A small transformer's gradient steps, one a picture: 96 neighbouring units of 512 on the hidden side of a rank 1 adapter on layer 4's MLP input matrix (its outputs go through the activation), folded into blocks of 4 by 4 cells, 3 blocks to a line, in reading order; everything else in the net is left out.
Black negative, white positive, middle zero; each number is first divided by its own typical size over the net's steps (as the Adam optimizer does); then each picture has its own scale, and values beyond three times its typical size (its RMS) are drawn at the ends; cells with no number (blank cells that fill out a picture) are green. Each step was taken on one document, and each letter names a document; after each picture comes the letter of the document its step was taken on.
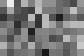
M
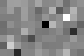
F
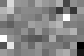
F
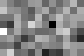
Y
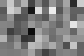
M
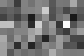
Y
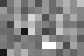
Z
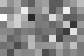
Y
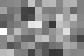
Y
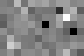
F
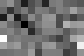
M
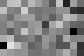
F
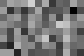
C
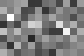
Y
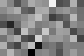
Y
